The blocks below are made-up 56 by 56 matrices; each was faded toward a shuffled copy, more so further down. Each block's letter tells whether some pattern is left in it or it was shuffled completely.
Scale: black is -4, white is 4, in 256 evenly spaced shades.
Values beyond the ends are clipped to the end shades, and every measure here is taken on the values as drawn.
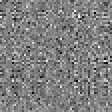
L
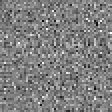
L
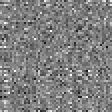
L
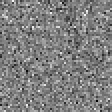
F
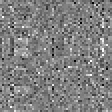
L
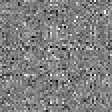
L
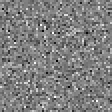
F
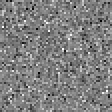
F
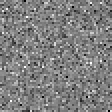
F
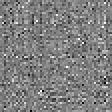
L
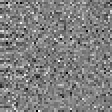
L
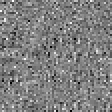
L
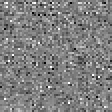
L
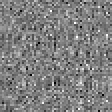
L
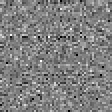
L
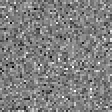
F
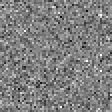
F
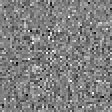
L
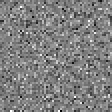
L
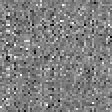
L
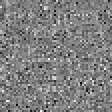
L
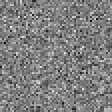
L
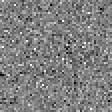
F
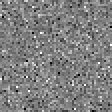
F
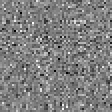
L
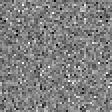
F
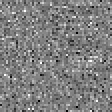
L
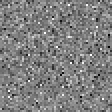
F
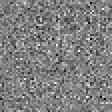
L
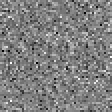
L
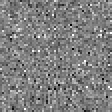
L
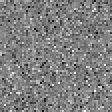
F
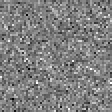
F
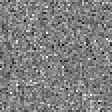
F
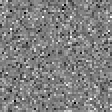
F
